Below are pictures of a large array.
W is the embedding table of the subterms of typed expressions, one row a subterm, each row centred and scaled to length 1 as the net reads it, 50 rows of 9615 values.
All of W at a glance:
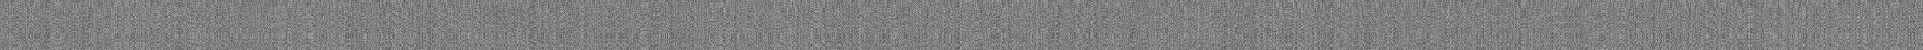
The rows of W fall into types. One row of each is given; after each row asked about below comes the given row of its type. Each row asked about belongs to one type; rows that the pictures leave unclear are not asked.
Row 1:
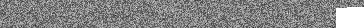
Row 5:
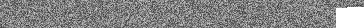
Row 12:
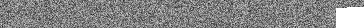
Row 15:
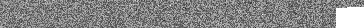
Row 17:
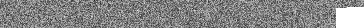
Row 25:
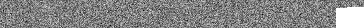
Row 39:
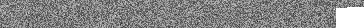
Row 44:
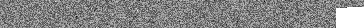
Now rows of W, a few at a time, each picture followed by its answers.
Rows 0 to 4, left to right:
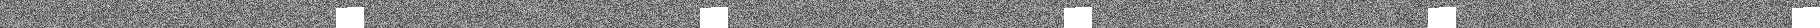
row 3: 25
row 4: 39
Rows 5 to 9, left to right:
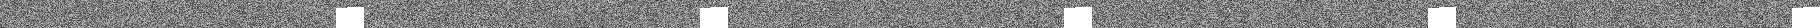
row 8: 44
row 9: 15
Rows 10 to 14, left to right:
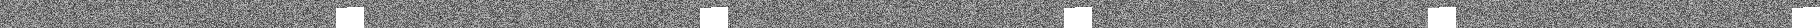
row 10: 12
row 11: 44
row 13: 5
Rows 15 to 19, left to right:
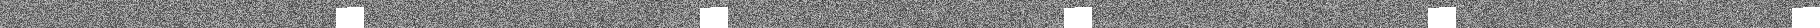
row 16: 44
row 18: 1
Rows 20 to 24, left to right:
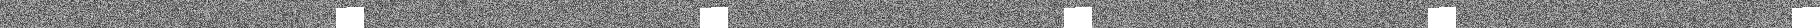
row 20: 17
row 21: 5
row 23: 15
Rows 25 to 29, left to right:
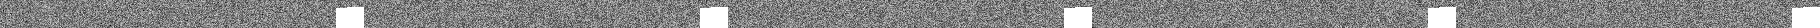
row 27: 44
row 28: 5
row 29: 5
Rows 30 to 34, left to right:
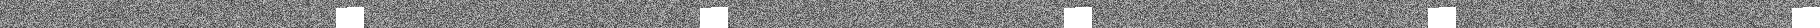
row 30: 1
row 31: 12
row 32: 5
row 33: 44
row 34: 17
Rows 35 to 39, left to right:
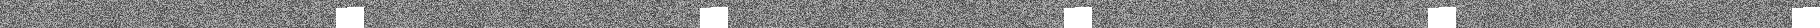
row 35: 15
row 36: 15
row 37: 17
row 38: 17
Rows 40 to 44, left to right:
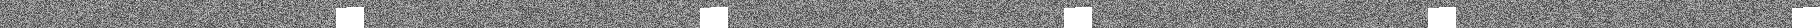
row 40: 17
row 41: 25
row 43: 39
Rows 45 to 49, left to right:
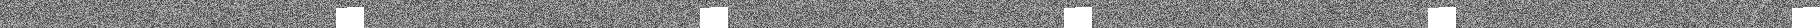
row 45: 1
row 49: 12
